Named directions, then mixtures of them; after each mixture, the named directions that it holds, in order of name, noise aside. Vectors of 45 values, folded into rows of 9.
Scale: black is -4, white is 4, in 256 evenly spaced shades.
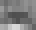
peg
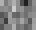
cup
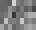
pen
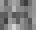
cup, peg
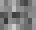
cup, peg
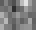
cup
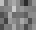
cup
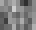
cup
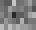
peg, pen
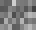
pen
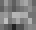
cup, peg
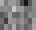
cup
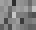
pen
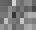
pen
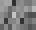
pen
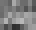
peg, pen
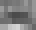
peg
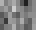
cup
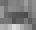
peg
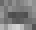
peg
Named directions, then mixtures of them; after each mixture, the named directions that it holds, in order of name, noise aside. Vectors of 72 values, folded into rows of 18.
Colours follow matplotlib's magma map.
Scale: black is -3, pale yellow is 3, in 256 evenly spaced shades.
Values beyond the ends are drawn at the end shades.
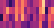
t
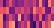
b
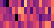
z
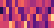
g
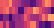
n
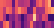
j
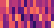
b, z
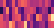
g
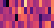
z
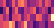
g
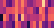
b, t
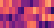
n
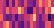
j, z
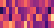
g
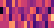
g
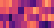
n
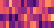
n, z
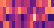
j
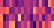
b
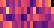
g, j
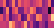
g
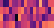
b, z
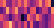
g, j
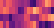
n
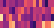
b, n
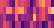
j, t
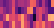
j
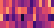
b, j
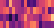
n, z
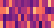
b, n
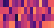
b, z
